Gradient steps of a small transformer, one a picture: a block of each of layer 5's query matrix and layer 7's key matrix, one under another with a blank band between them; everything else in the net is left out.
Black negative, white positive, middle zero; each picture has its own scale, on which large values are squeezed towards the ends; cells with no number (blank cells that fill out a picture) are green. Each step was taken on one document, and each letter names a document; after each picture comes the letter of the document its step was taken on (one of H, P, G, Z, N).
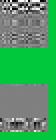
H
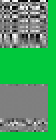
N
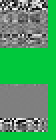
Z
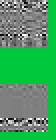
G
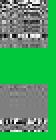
Z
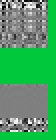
G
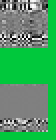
Z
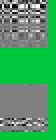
N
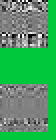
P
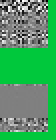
P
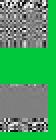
G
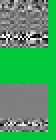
Z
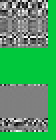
P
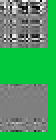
H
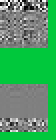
G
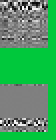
Z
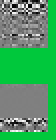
H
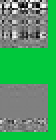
N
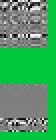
Z
